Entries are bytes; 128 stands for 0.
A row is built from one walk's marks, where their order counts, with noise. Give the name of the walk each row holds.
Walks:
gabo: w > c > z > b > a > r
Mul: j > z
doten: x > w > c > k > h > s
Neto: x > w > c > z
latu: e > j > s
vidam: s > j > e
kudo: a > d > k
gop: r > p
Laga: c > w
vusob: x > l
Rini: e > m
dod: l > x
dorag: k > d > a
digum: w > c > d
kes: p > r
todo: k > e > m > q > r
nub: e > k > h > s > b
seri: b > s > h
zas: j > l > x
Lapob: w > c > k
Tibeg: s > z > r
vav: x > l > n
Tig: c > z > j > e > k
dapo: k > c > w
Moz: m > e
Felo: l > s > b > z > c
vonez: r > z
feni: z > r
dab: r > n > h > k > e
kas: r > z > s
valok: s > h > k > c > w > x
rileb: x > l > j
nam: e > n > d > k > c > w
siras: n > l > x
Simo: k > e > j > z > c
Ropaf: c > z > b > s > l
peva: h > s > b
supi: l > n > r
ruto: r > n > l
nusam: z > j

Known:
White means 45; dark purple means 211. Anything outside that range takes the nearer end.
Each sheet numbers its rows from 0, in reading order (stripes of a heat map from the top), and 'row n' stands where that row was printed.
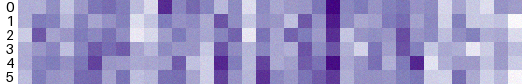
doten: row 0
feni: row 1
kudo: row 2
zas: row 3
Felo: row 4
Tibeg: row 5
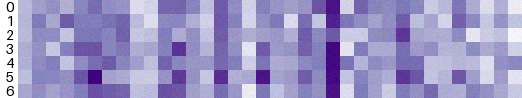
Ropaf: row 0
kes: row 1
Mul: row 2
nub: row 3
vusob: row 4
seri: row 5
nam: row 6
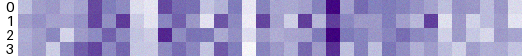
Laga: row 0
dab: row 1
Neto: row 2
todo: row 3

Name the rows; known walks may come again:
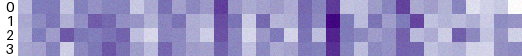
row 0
nusam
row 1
dod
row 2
kes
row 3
rileb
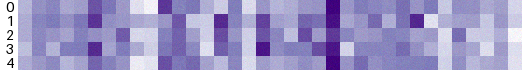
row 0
digum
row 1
Felo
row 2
kas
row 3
valok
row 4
gabo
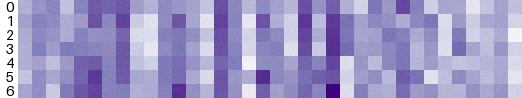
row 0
zas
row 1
ruto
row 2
vonez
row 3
gop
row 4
Simo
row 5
vidam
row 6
nub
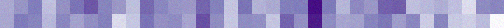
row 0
vusob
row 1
feni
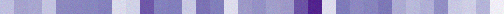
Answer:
Tig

